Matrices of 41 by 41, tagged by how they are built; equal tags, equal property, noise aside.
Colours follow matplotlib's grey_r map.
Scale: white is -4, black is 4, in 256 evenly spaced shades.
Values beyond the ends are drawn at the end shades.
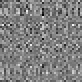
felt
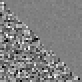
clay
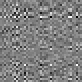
felt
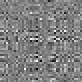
felt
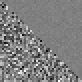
clay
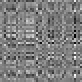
felt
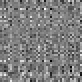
felt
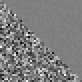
clay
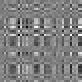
felt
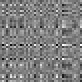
felt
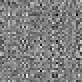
felt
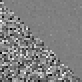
clay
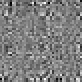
felt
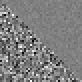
clay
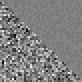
clay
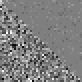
clay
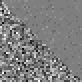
clay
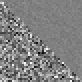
clay
